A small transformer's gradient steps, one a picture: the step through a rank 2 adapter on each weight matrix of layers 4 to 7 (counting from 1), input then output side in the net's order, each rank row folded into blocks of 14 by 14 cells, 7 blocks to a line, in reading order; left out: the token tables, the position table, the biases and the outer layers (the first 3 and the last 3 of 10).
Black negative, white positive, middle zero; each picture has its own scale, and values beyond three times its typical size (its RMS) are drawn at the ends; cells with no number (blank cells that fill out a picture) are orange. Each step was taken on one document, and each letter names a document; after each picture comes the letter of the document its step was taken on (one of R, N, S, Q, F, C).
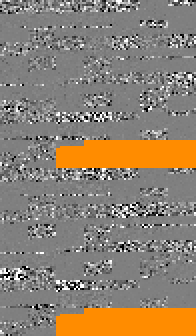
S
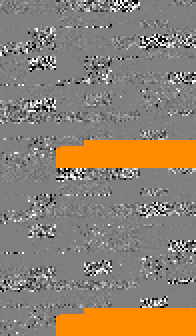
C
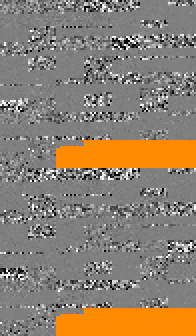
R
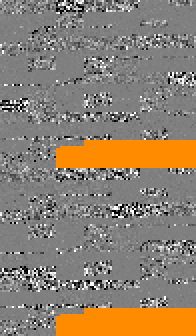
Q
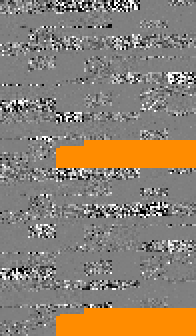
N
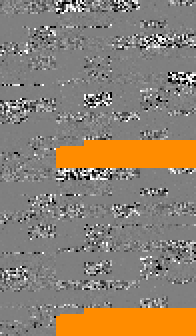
C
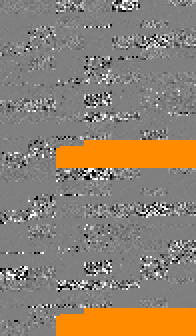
C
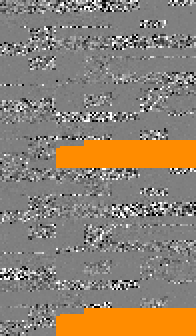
S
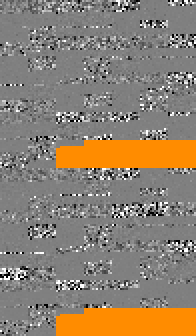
S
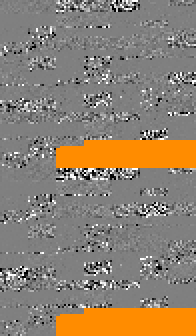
C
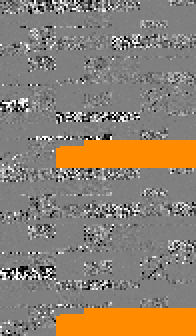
N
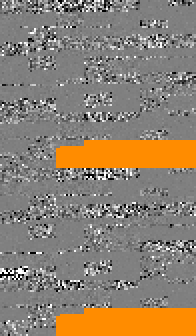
Q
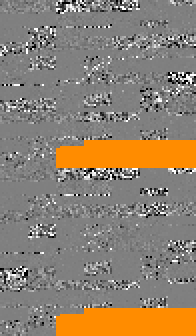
C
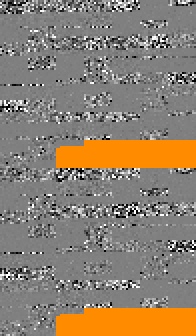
R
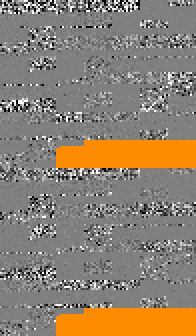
N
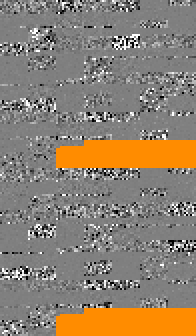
Q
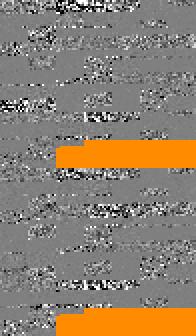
Q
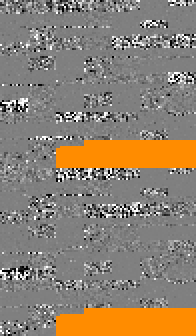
N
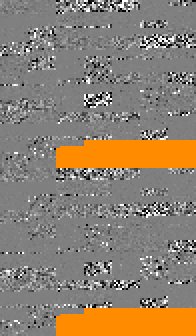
C
